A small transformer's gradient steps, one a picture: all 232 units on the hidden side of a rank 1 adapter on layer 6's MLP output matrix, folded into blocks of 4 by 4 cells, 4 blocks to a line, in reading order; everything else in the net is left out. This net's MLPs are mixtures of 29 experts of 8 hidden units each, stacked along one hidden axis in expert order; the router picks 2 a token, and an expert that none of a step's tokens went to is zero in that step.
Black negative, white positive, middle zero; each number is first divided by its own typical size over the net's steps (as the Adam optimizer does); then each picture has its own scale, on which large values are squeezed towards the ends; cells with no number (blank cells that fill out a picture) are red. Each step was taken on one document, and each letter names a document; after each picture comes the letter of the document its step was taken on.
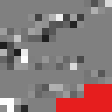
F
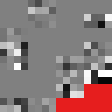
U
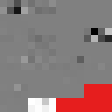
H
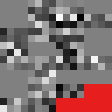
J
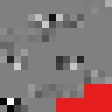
F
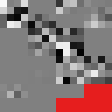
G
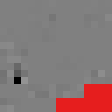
F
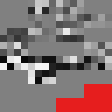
J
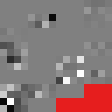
F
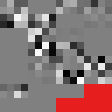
G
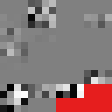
U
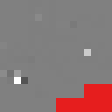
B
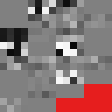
J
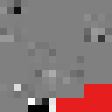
H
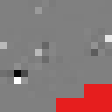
B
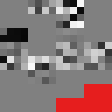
J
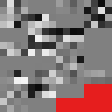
G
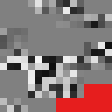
J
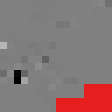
B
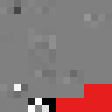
H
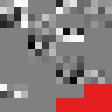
G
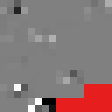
H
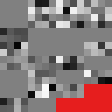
J
